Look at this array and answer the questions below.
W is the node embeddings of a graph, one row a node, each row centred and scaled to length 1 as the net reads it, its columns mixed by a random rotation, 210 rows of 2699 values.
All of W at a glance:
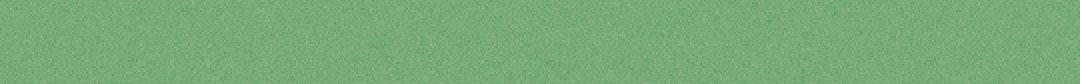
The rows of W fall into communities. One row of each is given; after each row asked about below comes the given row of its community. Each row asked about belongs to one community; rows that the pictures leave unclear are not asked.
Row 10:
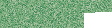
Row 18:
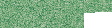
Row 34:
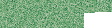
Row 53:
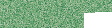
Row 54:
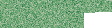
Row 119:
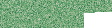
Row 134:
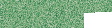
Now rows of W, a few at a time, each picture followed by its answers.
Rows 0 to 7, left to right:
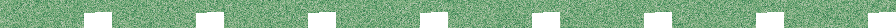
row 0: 54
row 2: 134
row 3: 53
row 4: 10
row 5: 53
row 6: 54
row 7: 18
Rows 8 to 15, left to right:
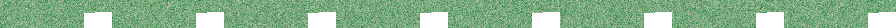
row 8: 54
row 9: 119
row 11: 134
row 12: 54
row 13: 134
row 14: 18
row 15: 119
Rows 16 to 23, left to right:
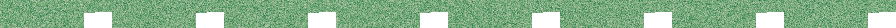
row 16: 18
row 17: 34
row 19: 119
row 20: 18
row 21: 134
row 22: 134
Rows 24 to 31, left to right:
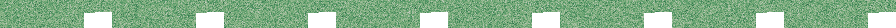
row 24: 119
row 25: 134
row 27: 119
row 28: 18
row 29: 34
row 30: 134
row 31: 10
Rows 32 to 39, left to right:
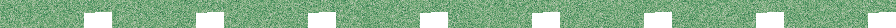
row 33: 54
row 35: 10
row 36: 119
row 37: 53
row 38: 134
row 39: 119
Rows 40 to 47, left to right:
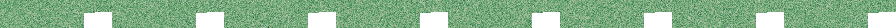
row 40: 53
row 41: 53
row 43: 34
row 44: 34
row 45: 10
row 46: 10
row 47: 119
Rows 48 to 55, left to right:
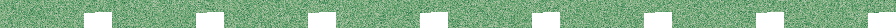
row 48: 34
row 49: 54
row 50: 134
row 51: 53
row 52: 18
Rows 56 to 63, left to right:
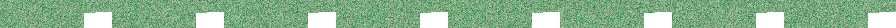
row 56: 10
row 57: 134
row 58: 54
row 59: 34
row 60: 54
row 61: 34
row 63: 18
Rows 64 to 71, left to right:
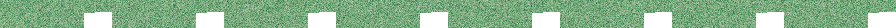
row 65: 53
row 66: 10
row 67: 10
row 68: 18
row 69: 53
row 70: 134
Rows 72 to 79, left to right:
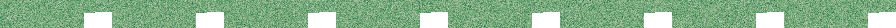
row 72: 54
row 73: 34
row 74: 10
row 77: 34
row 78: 134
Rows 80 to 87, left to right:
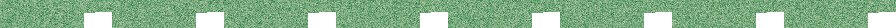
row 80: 18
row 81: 134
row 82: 34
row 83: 34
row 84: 119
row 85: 10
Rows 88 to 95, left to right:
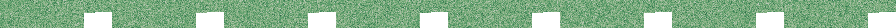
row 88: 18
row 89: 54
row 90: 134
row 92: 54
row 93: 18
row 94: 54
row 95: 134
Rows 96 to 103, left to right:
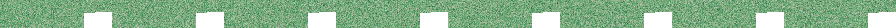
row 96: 10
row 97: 34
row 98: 54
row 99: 54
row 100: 119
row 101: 18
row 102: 18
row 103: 119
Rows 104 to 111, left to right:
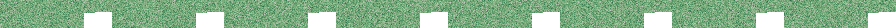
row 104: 34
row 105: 54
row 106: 18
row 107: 18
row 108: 10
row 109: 54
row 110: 18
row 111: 134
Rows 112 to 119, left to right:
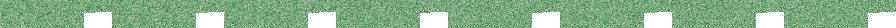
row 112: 18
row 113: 10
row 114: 18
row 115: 34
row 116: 53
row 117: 54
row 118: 34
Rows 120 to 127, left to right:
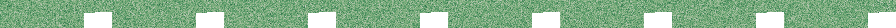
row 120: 18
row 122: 53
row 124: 53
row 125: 53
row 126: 10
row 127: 54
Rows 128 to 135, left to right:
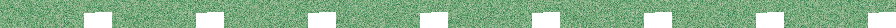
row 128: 18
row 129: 119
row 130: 134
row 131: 10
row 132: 18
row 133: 119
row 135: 54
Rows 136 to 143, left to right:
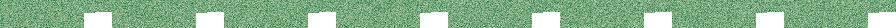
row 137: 34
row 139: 10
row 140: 53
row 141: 18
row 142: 119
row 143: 53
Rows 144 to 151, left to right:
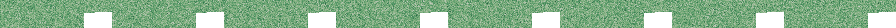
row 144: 34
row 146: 134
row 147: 54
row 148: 134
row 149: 34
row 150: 18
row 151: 119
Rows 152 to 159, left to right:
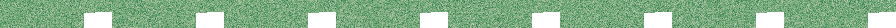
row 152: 18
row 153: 18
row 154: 10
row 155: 10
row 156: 10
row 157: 53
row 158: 54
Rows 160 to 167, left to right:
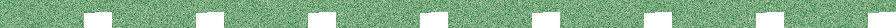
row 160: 34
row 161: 10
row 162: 18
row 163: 53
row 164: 53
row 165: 53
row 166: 134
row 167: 18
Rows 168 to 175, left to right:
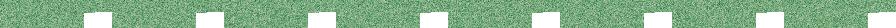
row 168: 34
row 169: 34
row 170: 54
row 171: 10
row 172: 53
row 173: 10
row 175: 10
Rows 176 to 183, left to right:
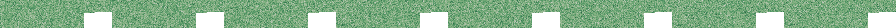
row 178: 18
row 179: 54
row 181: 119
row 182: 54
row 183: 54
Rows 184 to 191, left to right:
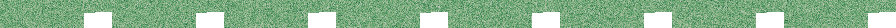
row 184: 10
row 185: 34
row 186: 18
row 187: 18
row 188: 34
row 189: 10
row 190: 34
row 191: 10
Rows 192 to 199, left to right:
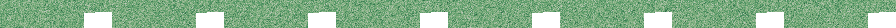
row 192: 54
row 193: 53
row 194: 134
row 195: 134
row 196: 10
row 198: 53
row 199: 10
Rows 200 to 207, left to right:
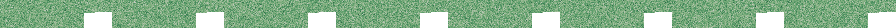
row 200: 34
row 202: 119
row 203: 10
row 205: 34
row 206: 18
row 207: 10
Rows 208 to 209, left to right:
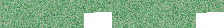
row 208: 53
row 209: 134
